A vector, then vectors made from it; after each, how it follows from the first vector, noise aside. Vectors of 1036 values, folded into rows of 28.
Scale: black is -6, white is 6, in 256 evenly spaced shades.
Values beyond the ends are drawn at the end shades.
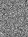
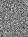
reversed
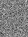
negated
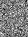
scaled up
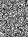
scaled up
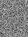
negated
